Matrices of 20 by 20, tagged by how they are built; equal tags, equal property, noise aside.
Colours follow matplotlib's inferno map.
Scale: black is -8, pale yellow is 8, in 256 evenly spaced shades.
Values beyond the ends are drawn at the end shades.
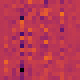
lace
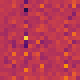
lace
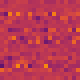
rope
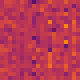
lace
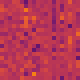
lace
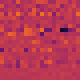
rope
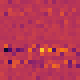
rope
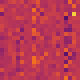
lace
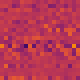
rope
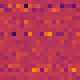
rope
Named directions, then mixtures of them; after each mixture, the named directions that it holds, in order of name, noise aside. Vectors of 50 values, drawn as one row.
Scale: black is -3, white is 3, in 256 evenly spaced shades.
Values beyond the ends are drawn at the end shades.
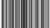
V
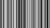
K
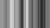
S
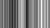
K, S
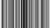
V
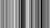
K, S, V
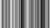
S, V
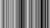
K, S, V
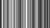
K, S, V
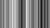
K, S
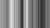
S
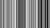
K, S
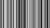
K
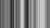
S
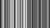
K, S, V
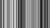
K, S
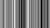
K, S, V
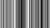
K, S, V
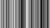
K, S, V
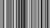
K, V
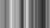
S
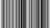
K, S, V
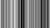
K, S, V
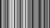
S, V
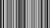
K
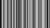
K, S, V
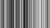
K, S, V
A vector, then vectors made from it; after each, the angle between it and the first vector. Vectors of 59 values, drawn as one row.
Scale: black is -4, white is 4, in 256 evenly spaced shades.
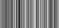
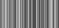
nearly opposite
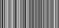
partly opposed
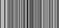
orthogonal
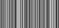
partly opposed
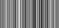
nearly opposite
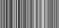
partly aligned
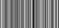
orthogonal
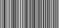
partly opposed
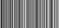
partly aligned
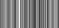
nearly opposite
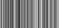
partly aligned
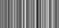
partly aligned
